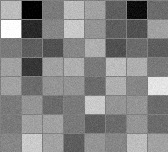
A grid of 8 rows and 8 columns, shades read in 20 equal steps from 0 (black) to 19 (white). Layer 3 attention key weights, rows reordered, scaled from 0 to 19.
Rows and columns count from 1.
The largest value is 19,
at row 2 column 1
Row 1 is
14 0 9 14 12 7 1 8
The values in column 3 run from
6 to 12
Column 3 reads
9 10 6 12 11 8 12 12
